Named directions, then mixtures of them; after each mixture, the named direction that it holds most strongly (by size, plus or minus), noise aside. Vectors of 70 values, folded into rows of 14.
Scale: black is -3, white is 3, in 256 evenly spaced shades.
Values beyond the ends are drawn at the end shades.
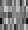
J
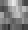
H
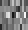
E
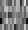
J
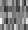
J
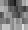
H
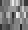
E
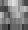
H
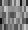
J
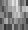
H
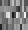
E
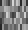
E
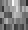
H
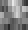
H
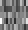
J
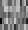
J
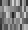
E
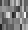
E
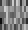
J
